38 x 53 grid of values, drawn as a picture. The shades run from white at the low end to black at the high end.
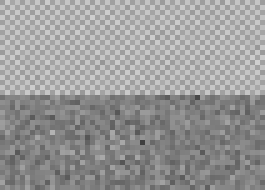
It is made of 2 by 1 panels. Panel 1,1: low, checkered. Panel 2,1: middling, fine-grained.
